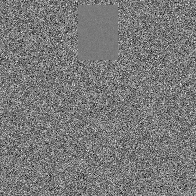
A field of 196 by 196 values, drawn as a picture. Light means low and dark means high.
The top middle is the smoothest part. There is no overall slope. An odd patch, calmer than its surroundings, sits in the top middle. Neither half mirrors the other. The values follow a bell shape.
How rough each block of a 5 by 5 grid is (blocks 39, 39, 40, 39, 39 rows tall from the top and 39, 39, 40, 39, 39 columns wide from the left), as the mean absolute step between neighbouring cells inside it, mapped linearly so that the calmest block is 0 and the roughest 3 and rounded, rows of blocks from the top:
33033
33133
33333
33333
33333
